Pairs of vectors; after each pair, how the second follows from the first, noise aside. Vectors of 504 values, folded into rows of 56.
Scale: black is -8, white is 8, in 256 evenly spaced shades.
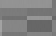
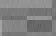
copied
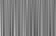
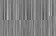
wrapped around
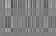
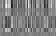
scaled up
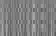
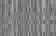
wrapped around
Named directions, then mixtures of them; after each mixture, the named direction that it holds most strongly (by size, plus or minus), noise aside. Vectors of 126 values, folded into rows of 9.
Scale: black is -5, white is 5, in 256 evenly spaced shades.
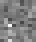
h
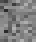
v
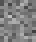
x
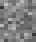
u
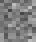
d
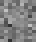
h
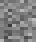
h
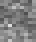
h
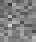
x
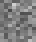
d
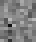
h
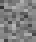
u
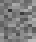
d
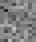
v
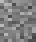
d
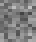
d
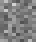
v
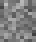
u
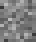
u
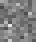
h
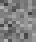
u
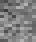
v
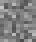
v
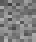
x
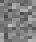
d
